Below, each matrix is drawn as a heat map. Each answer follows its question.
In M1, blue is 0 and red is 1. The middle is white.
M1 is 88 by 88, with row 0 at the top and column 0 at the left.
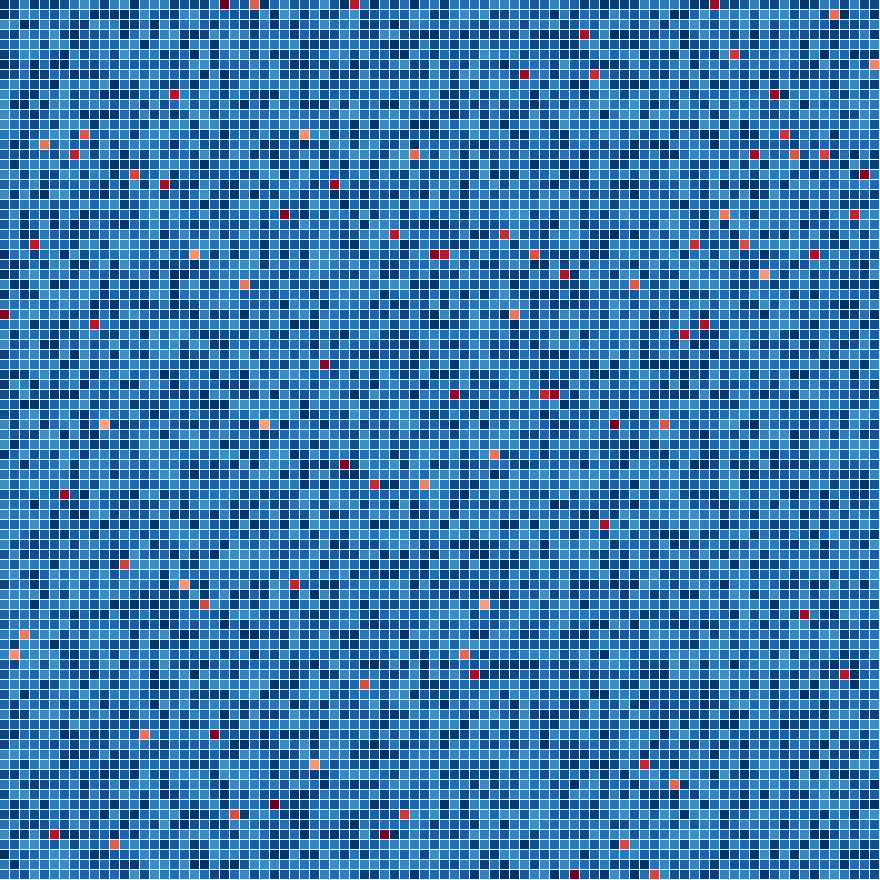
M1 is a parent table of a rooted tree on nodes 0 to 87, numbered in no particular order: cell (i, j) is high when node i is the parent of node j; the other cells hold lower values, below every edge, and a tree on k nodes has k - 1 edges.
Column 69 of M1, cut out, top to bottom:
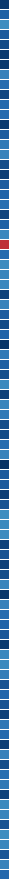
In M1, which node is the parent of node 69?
24
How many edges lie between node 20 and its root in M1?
4
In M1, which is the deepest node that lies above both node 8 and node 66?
42
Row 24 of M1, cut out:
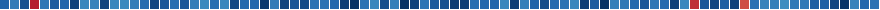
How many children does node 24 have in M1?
3
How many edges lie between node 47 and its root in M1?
40
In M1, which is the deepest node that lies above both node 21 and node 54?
39
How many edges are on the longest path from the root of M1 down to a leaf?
41
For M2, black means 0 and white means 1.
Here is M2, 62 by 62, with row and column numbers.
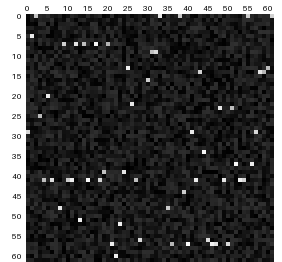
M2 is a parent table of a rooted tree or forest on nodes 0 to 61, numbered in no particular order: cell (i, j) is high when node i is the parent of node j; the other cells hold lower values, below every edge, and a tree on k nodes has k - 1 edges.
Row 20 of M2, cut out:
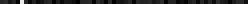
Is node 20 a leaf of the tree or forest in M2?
no
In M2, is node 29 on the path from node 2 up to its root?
yes
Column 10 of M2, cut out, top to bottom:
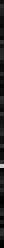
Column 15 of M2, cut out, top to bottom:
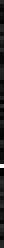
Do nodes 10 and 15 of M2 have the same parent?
yes
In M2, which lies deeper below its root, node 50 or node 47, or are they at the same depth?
the same depth
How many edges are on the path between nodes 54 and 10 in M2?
2
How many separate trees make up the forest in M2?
5
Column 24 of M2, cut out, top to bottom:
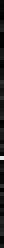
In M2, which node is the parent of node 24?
39
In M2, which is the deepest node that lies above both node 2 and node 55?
0
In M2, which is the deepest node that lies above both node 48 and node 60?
23
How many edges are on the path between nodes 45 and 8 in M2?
6
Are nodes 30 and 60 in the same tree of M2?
no
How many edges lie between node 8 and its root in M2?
4
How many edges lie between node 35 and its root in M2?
4
